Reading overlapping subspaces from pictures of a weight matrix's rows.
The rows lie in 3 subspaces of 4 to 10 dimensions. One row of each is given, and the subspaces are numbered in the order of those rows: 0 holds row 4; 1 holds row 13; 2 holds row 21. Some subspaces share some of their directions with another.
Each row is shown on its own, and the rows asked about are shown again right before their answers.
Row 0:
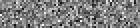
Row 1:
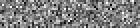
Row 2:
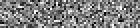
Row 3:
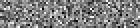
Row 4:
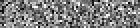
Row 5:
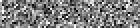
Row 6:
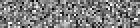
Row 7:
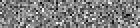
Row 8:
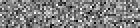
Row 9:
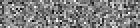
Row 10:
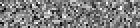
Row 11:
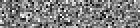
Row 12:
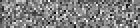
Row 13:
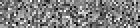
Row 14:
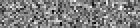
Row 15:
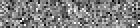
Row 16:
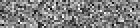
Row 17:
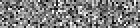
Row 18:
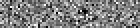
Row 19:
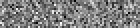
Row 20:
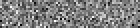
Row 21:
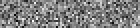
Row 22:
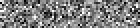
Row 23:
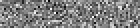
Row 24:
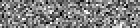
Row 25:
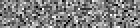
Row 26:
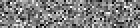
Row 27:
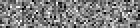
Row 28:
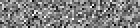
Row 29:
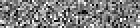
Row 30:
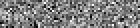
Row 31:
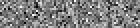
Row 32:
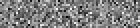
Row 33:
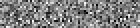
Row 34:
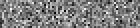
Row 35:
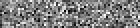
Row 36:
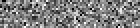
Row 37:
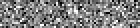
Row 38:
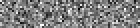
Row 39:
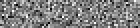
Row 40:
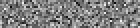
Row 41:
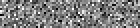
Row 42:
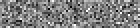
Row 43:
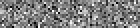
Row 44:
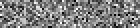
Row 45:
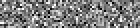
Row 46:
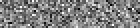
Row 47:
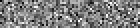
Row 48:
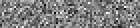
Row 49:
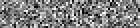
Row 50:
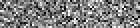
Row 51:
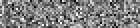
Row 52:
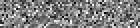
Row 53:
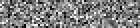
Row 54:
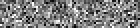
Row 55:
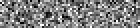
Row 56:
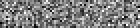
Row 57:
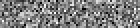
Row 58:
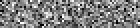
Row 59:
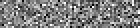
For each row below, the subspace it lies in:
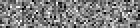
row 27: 2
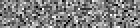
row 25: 0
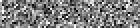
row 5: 2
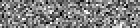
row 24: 2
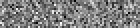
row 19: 0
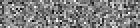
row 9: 0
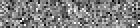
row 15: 2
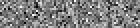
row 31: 0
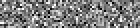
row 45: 0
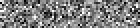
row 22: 0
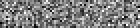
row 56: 1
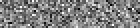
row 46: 0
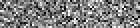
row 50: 0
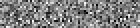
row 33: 2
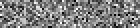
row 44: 0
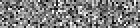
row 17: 1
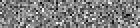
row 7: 2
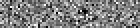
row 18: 2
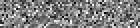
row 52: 2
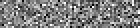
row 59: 0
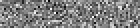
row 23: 2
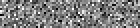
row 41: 0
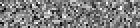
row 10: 0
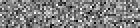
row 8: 0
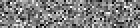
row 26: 2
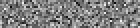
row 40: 2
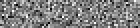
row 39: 2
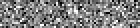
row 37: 2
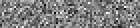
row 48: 2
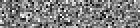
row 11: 2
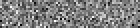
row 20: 2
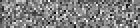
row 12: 2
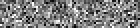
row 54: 2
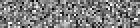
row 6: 0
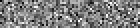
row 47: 0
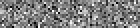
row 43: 1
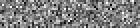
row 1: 0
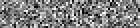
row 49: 0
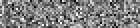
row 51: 0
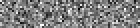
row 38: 1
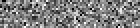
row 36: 0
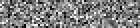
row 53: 2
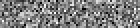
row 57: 2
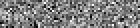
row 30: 1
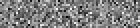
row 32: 1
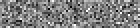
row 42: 2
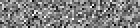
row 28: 0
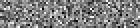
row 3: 0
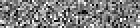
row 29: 2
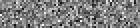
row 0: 0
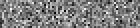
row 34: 2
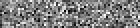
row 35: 2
